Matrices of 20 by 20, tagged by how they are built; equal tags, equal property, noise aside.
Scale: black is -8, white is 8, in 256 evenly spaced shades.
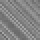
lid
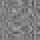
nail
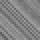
lid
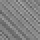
lid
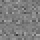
nail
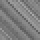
lid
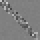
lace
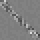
lace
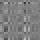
nail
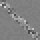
lace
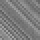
lid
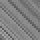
lid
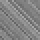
lid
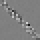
lace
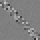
lace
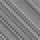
lid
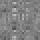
nail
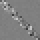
lace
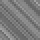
lid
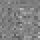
nail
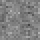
nail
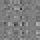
nail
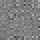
nail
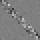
lace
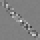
lace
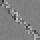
lace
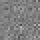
nail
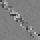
lace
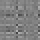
nail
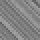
lid
